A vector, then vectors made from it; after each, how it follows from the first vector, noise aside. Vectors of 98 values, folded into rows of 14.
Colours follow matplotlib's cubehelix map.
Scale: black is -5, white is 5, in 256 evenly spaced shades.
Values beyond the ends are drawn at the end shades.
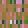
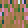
wrapped around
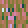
wrapped around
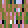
scaled up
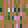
wrapped around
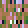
scaled up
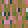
wrapped around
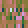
wrapped around
